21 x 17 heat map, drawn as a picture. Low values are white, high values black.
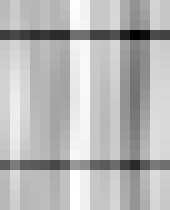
Rows 4 and 17 stand out from the rest. Most values sit low, with a long tail of high ones. The top right is the ninth with the highest average. The middle left is the smoothest part.
